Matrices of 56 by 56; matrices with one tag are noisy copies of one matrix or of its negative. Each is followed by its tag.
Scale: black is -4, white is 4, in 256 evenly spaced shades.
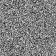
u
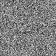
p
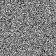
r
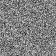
u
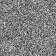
u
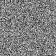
r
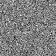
p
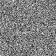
p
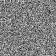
r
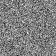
u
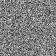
r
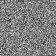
r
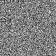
r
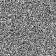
r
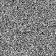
p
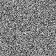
p
